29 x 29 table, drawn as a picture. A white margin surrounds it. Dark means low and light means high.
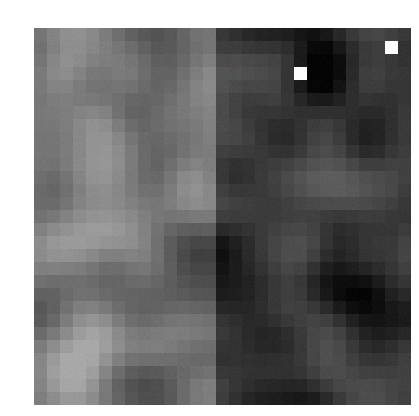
Values change most from cell to cell in the top right. A vertical seam about 50% of the way across splits the table, and the left part is higher. Two lone cells stand out, each far higher than its neighbours.
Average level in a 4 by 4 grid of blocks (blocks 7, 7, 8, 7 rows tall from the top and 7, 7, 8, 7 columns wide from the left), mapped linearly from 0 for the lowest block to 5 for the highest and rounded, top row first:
4310 / 4411 / 4310 / 5301
